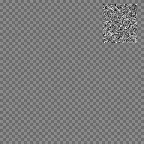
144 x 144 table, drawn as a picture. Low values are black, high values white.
There is no overall slope. An odd patch, rougher than its surroundings, sits in the top right. No row or column stands out. The field is checkered. Values change most from cell to cell in the top right.
